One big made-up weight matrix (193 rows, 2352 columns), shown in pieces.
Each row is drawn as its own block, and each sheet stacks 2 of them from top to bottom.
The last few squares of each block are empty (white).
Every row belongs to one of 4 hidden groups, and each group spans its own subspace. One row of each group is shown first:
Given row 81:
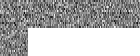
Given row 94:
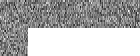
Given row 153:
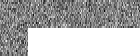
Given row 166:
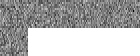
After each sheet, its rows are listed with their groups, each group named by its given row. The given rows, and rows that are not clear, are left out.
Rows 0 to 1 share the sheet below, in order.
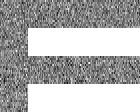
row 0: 94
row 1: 81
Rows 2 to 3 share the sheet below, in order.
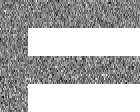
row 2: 94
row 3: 153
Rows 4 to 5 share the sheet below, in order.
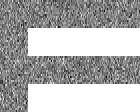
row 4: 153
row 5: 166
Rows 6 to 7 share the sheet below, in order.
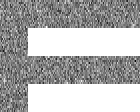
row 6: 94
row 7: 81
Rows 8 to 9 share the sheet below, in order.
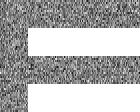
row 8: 81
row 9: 81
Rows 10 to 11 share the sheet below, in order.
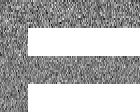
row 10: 81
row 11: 153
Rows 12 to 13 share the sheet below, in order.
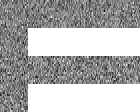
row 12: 153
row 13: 94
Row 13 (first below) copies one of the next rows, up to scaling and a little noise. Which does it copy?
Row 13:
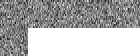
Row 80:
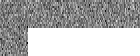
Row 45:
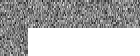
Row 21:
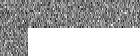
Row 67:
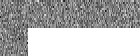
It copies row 45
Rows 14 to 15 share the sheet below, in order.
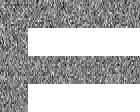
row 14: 166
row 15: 153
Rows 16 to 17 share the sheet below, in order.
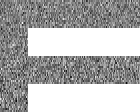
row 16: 81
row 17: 166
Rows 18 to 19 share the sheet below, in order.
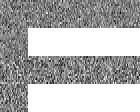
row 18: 81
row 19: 166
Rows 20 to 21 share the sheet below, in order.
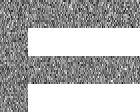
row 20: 94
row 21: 94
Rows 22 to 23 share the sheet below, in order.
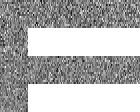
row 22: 153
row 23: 94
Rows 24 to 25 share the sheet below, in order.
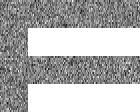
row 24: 153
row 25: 94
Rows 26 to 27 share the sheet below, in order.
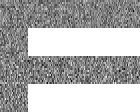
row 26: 166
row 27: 166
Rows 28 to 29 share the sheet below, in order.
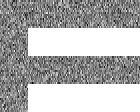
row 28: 81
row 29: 153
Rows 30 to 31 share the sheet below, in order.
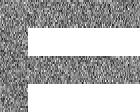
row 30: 94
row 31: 94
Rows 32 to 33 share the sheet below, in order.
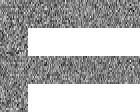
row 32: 166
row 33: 166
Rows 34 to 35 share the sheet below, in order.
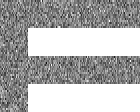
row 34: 153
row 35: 166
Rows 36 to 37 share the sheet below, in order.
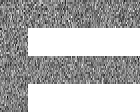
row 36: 166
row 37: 153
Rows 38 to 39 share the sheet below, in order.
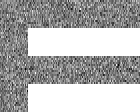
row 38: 81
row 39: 81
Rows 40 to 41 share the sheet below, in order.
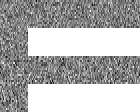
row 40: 94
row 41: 166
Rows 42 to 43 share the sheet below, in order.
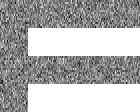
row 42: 153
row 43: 166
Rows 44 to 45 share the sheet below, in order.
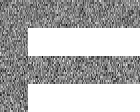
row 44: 153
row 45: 94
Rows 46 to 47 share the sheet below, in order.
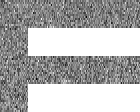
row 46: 166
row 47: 153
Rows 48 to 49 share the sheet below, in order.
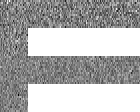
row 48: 81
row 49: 153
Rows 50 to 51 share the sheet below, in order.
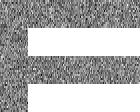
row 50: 153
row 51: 166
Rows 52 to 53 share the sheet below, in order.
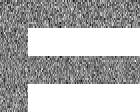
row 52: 81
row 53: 81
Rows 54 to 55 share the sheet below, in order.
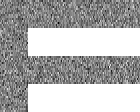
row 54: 94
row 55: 94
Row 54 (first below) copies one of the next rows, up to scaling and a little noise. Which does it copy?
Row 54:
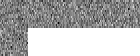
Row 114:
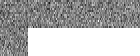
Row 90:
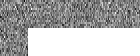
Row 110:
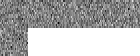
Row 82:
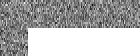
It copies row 110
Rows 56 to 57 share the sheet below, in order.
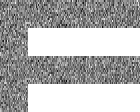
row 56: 153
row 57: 153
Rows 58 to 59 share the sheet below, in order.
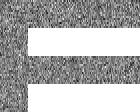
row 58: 81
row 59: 94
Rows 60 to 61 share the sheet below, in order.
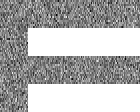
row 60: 94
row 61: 166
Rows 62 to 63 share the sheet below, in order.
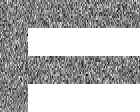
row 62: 81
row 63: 153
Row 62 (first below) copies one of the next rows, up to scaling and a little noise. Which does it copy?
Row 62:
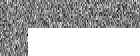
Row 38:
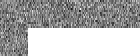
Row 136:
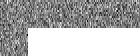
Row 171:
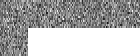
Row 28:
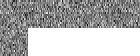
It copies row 136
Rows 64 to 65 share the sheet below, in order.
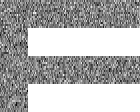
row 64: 166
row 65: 81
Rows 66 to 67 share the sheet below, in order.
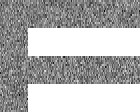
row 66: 153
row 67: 94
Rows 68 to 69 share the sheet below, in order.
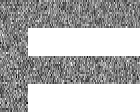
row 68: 166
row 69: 166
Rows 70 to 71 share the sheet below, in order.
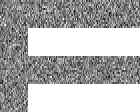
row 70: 81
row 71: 166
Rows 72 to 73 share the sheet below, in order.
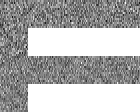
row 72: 166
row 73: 94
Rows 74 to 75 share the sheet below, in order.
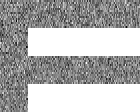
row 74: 166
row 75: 94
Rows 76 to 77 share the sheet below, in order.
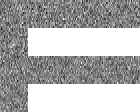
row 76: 81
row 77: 94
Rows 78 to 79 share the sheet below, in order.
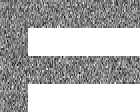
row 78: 153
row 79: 81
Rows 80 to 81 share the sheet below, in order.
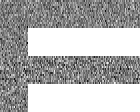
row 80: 94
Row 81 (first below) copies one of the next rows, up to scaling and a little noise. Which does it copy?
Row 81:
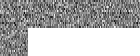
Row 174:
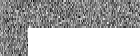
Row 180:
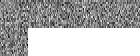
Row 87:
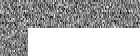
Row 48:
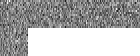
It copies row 87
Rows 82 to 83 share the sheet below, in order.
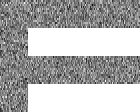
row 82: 94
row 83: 153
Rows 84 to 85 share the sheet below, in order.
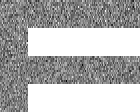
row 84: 94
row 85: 153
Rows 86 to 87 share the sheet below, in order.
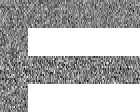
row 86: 166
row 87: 81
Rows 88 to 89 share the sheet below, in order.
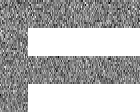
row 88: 94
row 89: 94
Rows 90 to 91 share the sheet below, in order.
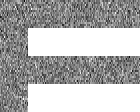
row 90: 94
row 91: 153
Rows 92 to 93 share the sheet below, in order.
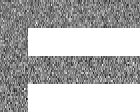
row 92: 153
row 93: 94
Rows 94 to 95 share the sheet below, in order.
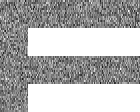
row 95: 81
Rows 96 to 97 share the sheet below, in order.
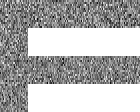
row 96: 153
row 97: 166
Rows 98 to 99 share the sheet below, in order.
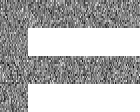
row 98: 153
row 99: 166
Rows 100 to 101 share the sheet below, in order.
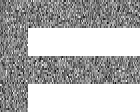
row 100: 81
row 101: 166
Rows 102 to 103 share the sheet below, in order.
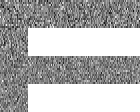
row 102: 166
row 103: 166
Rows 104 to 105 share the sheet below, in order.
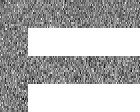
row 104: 166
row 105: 153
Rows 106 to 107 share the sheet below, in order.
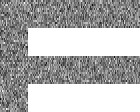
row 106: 94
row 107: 166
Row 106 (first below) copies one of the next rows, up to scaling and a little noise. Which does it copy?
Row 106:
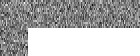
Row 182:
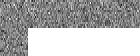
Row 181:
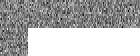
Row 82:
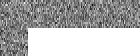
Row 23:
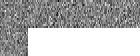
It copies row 82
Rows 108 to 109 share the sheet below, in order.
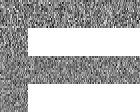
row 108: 166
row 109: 81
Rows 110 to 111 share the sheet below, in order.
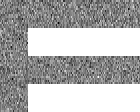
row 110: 94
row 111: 94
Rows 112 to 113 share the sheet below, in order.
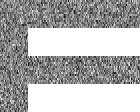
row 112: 81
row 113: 94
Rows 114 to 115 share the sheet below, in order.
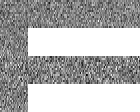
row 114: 94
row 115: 153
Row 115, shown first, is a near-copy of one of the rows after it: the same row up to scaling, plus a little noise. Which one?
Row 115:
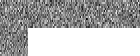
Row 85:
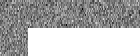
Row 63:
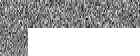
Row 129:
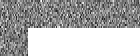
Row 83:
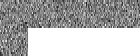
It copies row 63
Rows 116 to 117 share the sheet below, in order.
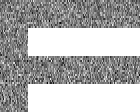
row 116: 81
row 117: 166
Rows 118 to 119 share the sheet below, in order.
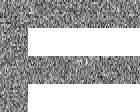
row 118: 81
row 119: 94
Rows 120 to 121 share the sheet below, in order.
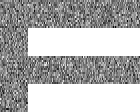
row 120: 166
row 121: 166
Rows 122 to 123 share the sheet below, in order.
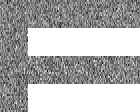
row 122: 81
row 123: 94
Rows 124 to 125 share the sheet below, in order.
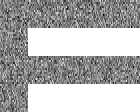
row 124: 94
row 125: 166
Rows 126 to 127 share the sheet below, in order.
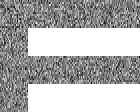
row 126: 166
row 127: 81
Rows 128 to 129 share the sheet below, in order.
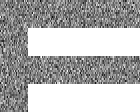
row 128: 153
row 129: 153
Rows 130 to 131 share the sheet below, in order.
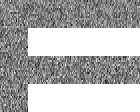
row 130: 166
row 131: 153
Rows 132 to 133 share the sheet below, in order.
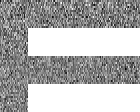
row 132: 94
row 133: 94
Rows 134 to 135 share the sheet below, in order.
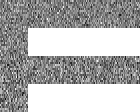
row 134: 166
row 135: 166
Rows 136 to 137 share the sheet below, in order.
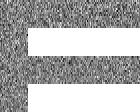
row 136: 81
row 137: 94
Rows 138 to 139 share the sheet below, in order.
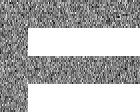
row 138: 166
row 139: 94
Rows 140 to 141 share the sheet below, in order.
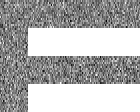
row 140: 166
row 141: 81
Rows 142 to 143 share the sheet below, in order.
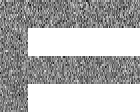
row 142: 94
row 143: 94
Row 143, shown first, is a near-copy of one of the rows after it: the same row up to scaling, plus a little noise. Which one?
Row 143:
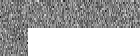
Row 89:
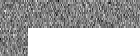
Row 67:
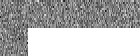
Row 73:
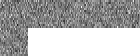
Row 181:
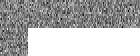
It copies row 67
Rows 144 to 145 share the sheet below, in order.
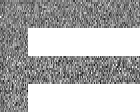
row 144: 81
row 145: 81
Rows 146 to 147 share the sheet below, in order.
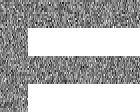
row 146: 166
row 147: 153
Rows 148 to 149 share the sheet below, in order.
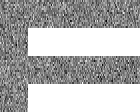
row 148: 166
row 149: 94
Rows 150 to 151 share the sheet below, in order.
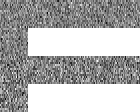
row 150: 94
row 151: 166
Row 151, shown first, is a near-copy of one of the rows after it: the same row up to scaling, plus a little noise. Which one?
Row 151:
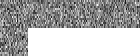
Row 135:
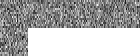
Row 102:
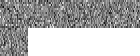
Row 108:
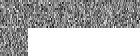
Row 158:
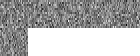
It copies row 135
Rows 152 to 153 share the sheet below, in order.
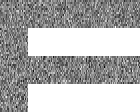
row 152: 166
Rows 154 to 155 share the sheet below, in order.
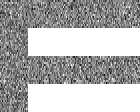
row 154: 94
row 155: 81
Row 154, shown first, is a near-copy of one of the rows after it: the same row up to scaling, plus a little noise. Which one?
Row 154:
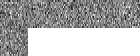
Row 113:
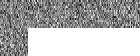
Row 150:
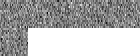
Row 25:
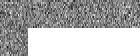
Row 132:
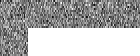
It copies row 25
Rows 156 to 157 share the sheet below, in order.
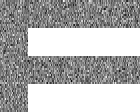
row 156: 94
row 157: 166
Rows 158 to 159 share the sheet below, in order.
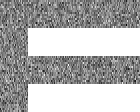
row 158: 166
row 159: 81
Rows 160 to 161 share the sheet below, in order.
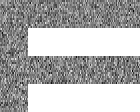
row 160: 166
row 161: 153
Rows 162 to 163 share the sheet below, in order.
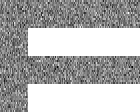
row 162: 81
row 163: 81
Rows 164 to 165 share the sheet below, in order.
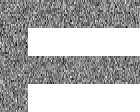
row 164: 166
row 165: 166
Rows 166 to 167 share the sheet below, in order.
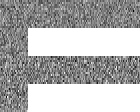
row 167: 153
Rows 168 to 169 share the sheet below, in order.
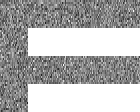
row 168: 166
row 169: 166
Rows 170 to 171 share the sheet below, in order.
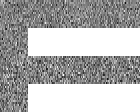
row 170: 166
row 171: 81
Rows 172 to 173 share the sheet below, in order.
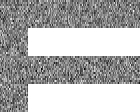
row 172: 166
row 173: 81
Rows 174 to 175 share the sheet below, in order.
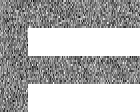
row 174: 81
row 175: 81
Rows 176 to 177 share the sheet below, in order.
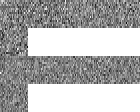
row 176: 166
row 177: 81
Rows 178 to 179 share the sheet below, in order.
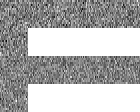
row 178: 153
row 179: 166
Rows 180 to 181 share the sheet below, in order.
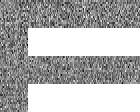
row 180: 81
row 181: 94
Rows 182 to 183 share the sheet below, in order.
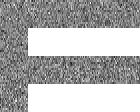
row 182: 94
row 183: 166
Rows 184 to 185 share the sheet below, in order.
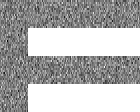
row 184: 153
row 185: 153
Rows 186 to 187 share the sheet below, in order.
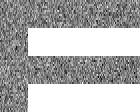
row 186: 81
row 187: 94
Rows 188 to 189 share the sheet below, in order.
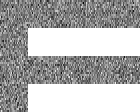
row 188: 153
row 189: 166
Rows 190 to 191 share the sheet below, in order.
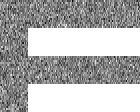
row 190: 153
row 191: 166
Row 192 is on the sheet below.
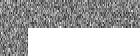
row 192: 81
